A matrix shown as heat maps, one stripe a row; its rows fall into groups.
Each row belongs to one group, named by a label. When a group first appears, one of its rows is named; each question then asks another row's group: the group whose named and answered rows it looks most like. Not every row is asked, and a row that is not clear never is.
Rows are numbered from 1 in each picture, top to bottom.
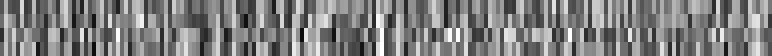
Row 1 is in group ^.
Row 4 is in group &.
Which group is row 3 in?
&
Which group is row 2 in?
^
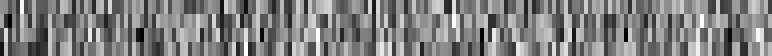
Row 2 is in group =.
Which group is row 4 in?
^
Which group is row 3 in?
&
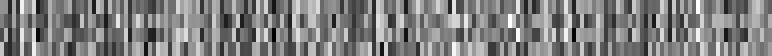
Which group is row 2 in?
=
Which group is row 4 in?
=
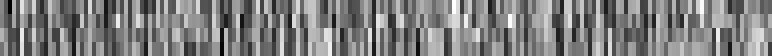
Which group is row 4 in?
^
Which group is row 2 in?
=
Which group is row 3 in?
=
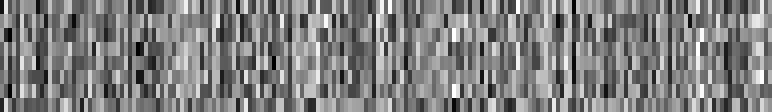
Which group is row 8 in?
^
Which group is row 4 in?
&
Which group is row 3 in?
=
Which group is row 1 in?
&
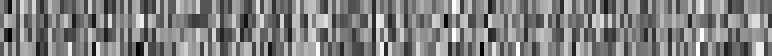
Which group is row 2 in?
^
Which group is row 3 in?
=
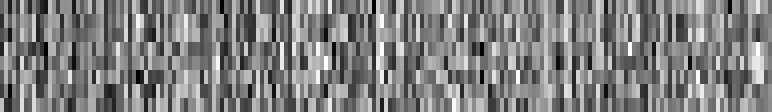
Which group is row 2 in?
&
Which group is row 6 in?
&
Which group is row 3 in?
&
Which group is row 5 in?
=
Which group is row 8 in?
=
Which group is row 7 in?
&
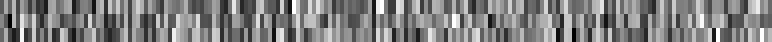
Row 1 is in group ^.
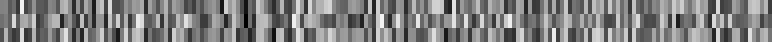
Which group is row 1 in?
^
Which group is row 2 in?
&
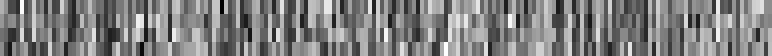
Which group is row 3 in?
=
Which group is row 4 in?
=
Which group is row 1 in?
=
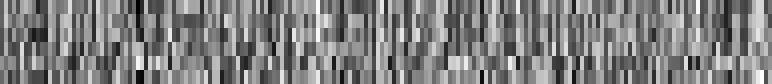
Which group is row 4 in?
^
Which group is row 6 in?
=
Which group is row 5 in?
=
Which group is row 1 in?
&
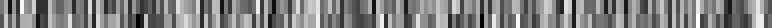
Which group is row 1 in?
&
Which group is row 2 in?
&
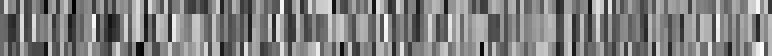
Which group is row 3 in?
=
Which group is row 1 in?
^
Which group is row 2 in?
=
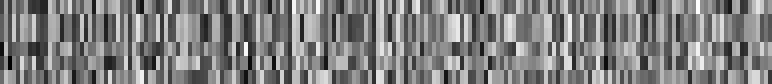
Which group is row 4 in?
^
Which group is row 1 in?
^
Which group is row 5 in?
&
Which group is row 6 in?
^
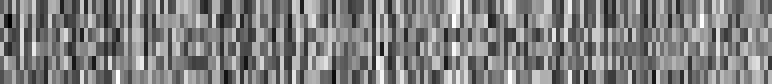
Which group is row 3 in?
^
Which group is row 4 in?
=
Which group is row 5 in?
^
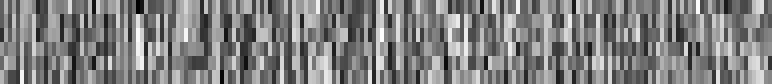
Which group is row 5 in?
^
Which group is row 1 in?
&
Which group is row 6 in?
=
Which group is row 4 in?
=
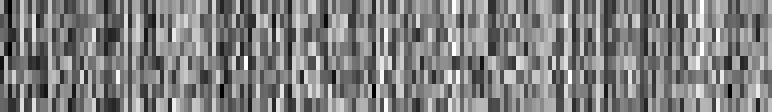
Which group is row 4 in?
=
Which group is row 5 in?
^
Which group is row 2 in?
&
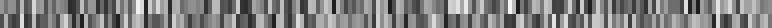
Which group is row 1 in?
=
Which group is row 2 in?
^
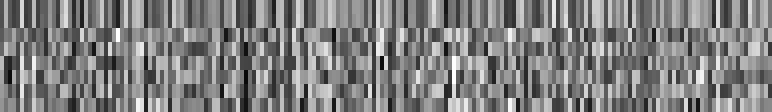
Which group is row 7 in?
^
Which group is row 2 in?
^
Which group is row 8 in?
=
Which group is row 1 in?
^
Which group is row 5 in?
=
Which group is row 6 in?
&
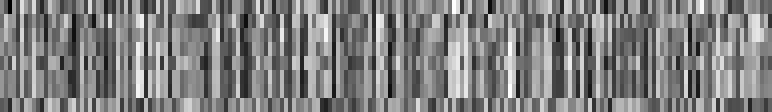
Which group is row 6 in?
=
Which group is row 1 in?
&
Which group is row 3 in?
=
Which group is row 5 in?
&
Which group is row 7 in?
=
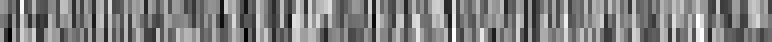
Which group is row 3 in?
&
